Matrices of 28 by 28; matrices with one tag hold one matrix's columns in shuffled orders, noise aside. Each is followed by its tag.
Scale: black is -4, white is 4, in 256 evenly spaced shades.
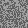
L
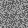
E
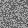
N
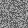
N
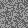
N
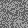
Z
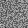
N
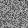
E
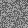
N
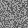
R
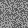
Z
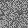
Z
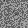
Z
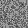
L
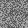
Z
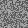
E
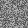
E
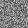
R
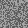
L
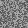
L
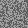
R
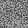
Z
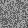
L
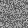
E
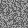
R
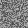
N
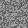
N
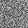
R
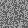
L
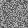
N
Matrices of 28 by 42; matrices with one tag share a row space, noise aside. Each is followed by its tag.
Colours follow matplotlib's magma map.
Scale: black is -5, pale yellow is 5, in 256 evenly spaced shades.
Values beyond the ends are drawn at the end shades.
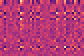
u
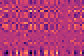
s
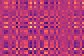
s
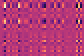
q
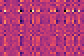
u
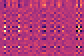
q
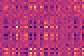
s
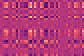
s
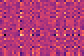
u
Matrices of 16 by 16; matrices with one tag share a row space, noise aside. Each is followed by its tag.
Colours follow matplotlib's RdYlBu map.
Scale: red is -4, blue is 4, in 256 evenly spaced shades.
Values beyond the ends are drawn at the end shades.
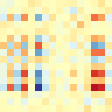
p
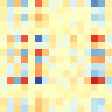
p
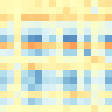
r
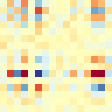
p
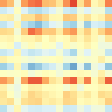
r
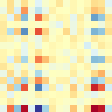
p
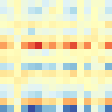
r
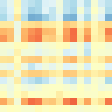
r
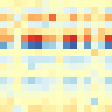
r
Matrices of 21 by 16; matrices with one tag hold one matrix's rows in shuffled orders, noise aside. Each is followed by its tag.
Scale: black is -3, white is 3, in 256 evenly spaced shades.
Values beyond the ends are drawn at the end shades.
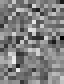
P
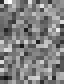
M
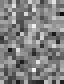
P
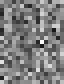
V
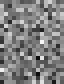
V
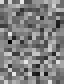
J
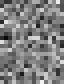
M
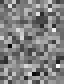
J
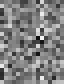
V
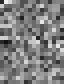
M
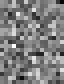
P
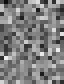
M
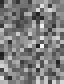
V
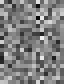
V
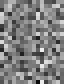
V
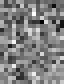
P
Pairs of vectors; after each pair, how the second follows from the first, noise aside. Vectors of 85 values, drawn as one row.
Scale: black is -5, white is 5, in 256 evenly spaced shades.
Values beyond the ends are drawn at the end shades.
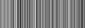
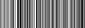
scaled up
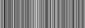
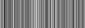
copied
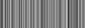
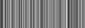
copied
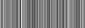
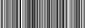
scaled up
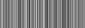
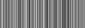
copied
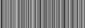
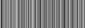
copied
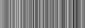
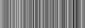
copied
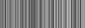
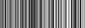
scaled up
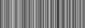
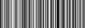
scaled up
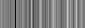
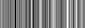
scaled up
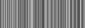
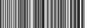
scaled up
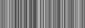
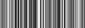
scaled up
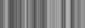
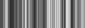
scaled up
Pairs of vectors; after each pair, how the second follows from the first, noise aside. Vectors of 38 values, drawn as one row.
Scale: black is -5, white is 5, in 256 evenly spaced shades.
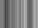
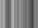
reversed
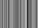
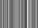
negated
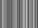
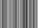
negated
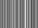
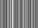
reversed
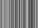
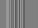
partly zeroed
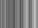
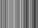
negated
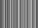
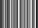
scaled up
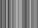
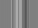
partly zeroed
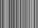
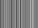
partly zeroed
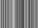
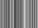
reversed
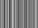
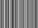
negated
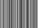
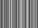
negated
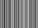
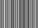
negated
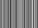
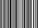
scaled up
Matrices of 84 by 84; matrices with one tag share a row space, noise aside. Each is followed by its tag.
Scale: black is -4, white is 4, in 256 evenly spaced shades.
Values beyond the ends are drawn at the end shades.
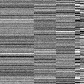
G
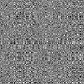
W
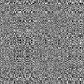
W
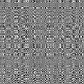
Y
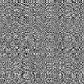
Y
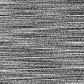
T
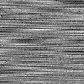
T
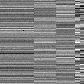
G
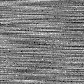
T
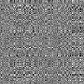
W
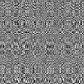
Y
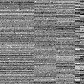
G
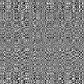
Y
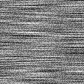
T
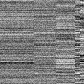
G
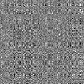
W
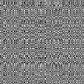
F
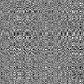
W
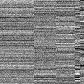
G
